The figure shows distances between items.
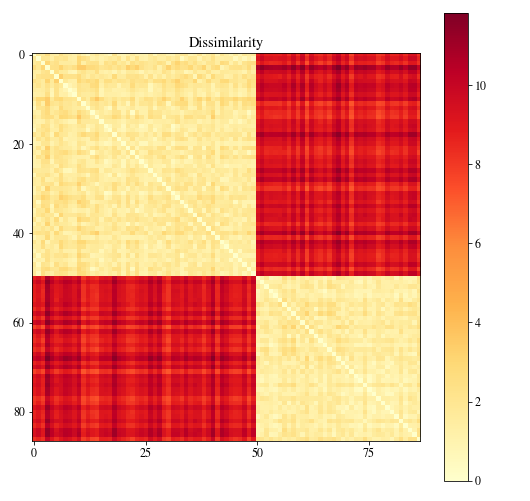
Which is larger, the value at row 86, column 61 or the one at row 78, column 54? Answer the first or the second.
the first
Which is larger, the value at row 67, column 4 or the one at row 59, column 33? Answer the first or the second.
the first
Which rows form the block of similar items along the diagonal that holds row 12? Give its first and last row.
0 to 49
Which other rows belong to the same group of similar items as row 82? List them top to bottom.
50, 51, 52, 53, 54, 55, 56, 57, 58, 59, 60, 61, 62, 63, 64, 65, 66, 67, 68, 69, 70, 71, 72, 73, 74, 75, 76, 77, 78, 79, 80, 81, 83, 84, 85, 86
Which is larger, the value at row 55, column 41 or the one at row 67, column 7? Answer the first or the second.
the second
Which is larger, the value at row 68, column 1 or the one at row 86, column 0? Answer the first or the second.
the first
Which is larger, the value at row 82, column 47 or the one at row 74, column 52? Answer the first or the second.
the first
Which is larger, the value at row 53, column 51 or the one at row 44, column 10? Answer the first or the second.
the second
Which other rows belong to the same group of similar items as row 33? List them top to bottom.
0, 1, 2, 3, 4, 5, 6, 7, 8, 9, 10, 11, 12, 13, 14, 15, 16, 17, 18, 19, 20, 21, 22, 23, 24, 25, 26, 27, 28, 29, 30, 31, 32, 34, 35, 36, 37, 38, 39, 40, 41, 42, 43, 44, 45, 46, 47, 48, 49
